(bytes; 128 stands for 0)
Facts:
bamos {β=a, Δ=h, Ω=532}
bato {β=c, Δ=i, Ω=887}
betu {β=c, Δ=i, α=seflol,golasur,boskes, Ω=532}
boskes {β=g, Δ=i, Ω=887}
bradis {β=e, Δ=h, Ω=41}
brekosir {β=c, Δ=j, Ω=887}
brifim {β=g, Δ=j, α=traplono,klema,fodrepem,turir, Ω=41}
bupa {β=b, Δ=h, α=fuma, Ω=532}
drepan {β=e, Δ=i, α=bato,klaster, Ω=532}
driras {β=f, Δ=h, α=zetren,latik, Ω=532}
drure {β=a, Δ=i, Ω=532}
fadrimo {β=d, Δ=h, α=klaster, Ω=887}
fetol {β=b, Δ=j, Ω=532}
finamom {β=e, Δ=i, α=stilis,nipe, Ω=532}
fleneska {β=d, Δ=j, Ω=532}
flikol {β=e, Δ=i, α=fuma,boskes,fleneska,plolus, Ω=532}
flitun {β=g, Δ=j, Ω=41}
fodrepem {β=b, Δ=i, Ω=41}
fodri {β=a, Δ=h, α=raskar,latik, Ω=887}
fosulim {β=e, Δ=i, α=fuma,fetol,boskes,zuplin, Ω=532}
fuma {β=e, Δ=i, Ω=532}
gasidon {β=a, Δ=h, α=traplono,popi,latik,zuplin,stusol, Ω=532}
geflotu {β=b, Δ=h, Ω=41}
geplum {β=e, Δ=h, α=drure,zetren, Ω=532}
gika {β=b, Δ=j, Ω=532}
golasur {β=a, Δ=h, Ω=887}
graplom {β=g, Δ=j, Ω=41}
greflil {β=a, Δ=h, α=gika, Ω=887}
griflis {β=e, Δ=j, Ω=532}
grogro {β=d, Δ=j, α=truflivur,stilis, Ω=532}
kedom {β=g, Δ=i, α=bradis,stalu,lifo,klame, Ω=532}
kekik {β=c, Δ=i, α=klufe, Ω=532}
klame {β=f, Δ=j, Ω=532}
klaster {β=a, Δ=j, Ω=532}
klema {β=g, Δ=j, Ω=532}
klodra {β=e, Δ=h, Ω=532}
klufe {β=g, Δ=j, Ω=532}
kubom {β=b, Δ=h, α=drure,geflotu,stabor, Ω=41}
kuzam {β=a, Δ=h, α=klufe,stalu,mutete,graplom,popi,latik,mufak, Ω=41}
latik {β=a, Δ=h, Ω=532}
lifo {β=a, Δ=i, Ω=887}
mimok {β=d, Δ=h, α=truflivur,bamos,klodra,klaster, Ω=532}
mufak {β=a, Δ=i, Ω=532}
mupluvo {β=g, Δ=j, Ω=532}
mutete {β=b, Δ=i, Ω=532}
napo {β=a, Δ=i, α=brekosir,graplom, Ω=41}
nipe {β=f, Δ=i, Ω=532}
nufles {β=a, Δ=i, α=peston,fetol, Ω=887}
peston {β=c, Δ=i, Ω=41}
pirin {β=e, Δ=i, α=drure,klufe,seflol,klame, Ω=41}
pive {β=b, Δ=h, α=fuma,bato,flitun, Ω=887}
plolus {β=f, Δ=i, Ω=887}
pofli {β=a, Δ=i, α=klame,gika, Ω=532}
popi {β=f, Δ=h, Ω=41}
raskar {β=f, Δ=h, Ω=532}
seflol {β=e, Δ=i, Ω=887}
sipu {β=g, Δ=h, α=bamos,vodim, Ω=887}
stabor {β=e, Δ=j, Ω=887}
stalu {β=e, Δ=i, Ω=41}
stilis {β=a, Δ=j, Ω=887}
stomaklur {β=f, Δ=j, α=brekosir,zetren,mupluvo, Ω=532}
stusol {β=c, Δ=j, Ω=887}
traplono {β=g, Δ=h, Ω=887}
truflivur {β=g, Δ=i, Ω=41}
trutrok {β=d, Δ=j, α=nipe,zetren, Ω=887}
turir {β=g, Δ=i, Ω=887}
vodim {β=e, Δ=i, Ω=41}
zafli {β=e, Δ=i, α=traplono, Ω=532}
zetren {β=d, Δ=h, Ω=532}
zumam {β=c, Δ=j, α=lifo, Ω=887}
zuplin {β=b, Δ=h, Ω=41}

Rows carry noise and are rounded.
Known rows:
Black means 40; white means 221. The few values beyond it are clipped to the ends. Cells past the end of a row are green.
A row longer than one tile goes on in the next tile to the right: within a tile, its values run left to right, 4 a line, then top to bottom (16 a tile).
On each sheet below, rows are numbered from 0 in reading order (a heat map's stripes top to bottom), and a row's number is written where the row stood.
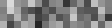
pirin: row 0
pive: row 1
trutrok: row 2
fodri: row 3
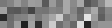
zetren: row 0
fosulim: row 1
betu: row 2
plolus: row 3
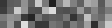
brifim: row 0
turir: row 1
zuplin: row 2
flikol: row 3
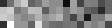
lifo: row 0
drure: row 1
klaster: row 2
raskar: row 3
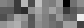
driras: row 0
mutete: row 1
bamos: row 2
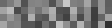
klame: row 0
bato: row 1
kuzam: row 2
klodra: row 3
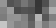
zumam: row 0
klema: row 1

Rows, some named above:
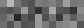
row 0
zuplin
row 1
traplono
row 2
popi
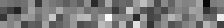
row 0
raskar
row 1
vodim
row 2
nipe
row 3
drepan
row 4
brifim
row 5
pive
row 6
peston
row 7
bamos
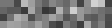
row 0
driras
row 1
geflotu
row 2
truflivur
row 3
bradis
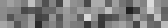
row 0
greflil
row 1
pive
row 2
mutete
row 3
boskes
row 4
geflotu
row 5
pirin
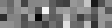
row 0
brekosir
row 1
sipu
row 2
graplom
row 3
grogro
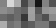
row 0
bradis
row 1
klaster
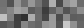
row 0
flitun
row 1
bupa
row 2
latik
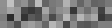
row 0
kubom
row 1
gasidon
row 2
seflol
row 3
fetol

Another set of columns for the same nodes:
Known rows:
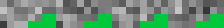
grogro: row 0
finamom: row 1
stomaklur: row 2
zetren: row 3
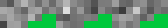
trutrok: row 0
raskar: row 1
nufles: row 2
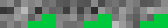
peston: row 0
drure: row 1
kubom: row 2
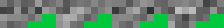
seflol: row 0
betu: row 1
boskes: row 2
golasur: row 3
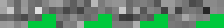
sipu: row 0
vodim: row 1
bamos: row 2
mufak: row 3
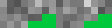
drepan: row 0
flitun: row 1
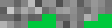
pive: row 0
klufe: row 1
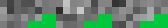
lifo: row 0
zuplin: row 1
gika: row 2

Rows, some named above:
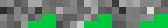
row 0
fuma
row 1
klaster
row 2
klema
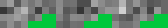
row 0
peston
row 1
stalu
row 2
zetren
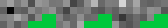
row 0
zafli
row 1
bato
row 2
traplono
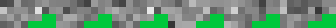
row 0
zumam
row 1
kekik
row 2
zumam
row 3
grogro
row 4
driras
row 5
napo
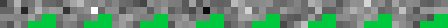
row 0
stabor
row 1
brifim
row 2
kekik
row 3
nipe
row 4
stusol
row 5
klaster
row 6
fleneska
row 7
geplum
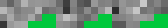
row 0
grogro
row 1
pirin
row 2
fetol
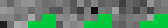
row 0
stilis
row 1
nipe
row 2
lifo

